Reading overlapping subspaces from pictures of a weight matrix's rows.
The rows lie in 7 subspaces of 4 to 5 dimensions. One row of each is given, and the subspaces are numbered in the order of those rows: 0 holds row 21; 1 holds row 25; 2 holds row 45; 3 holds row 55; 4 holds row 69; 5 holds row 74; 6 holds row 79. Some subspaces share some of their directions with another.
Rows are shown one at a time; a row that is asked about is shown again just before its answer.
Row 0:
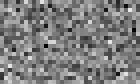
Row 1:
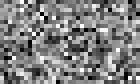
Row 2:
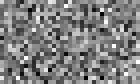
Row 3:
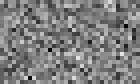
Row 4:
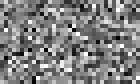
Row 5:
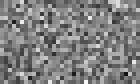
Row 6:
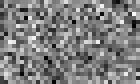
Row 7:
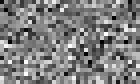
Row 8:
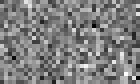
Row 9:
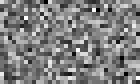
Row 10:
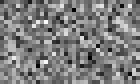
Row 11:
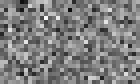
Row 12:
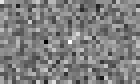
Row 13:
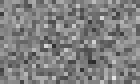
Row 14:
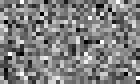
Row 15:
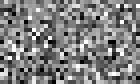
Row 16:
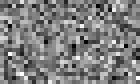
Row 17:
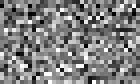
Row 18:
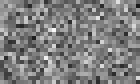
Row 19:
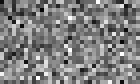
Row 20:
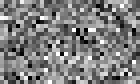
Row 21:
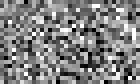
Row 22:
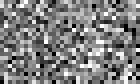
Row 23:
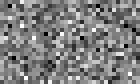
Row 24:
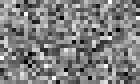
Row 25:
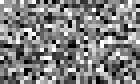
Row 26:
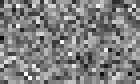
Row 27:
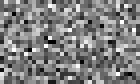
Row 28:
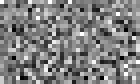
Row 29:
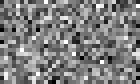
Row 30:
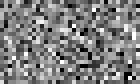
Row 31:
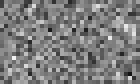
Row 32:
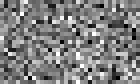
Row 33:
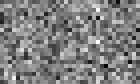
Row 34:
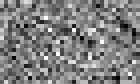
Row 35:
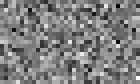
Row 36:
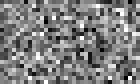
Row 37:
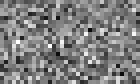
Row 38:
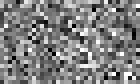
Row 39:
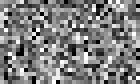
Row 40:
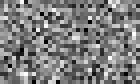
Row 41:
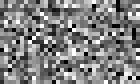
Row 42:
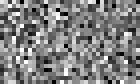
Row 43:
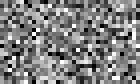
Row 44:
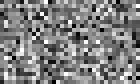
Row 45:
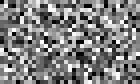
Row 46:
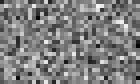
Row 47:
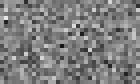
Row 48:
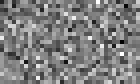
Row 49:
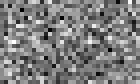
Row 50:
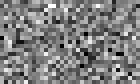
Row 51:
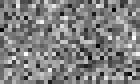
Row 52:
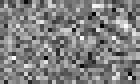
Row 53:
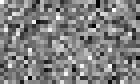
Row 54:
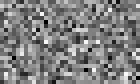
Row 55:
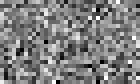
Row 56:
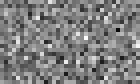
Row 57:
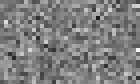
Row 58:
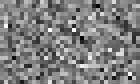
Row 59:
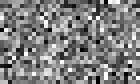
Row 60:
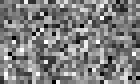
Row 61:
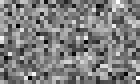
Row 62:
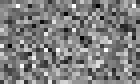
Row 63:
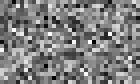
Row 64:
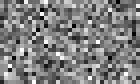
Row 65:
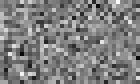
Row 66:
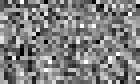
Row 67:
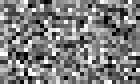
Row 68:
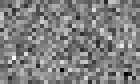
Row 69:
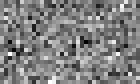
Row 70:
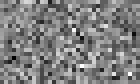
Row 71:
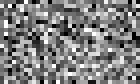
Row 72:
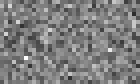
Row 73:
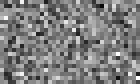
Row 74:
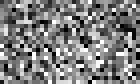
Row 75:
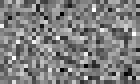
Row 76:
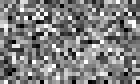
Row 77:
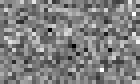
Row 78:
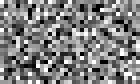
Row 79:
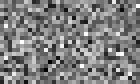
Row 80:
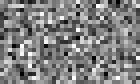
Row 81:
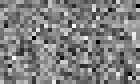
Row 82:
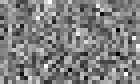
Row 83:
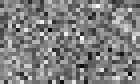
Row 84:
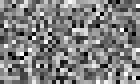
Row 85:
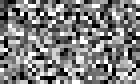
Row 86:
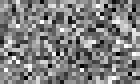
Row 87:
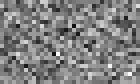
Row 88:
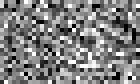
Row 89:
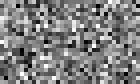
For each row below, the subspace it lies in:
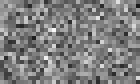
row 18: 1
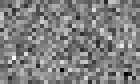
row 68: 3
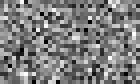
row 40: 4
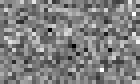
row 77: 1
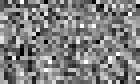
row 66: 5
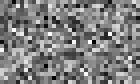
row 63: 2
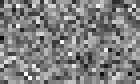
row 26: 5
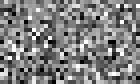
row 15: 4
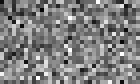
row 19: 5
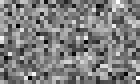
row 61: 5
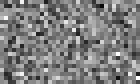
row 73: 5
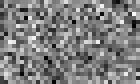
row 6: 1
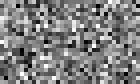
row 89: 2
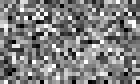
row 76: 1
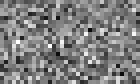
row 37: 6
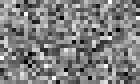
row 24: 2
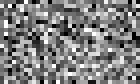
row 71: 1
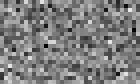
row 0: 4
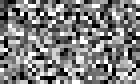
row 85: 2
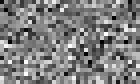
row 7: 1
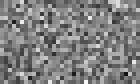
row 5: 4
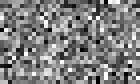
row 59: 3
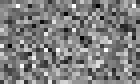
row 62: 5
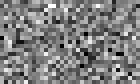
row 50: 6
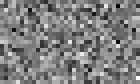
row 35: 2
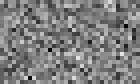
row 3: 2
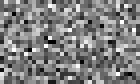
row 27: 4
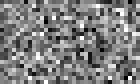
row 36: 0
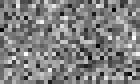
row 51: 3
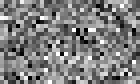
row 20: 6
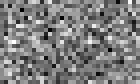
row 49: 1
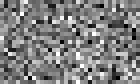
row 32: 2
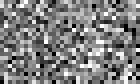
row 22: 1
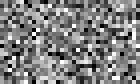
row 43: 4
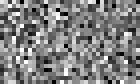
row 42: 5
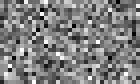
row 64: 4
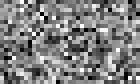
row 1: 0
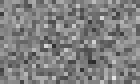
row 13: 2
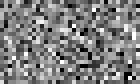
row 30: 3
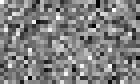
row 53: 5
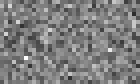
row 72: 1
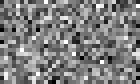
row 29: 3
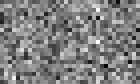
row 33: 3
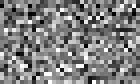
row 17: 5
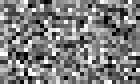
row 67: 0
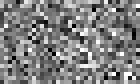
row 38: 3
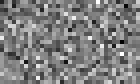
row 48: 5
